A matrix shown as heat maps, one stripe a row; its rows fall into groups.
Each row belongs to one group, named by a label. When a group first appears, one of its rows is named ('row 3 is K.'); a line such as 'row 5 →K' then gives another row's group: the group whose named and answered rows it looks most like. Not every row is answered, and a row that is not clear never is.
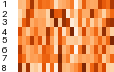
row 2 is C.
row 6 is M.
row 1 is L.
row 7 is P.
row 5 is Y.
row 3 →C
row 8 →M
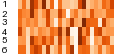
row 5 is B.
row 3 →M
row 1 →B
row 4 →P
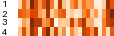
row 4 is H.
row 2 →Y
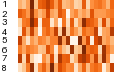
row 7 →M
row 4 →H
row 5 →P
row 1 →L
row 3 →H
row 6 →M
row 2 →Y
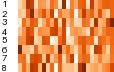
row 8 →B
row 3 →H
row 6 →P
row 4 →C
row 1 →C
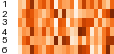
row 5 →C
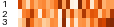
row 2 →H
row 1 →P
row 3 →C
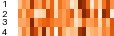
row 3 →L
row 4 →B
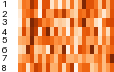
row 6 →C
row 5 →L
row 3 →B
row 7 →Y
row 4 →H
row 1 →H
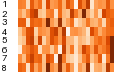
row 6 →H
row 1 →P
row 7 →Y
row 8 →P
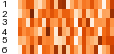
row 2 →L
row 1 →Y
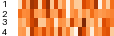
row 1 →H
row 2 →Y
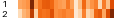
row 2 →L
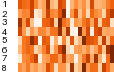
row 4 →P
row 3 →M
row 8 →M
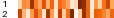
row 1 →B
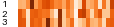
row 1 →L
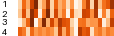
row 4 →P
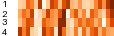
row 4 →M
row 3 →Y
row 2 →Y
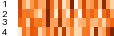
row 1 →M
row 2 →M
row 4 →H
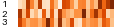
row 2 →M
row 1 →C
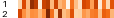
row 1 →H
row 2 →M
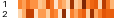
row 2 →C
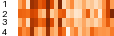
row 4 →Y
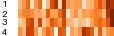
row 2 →Y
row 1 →C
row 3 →C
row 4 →Y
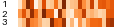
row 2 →B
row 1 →C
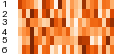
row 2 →H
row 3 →C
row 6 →H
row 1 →M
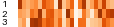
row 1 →M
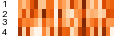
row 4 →M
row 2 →B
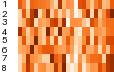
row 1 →P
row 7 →C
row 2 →H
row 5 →H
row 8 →C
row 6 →L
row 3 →C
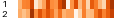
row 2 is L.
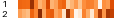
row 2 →L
